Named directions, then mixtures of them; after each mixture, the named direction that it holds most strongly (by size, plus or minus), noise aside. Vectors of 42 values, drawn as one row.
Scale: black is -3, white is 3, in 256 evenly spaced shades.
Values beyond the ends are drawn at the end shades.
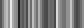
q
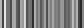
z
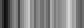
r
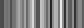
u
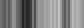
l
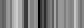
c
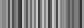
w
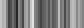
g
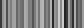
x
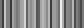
u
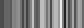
u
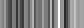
g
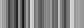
g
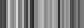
g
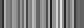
u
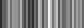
w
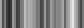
r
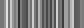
q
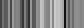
l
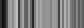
g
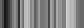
r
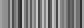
w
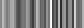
u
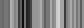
l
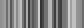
w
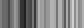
l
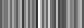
w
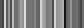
x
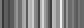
u
